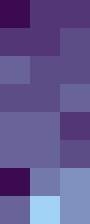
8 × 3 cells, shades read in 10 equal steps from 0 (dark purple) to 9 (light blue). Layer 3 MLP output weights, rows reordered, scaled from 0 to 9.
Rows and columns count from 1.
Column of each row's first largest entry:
2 3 1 3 1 1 3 2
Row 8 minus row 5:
0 5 4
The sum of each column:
21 32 29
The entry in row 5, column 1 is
4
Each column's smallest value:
0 2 2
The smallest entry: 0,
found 2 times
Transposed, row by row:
0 2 4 3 4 4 0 4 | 2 2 3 3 4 4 5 9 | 2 3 3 4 2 3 6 6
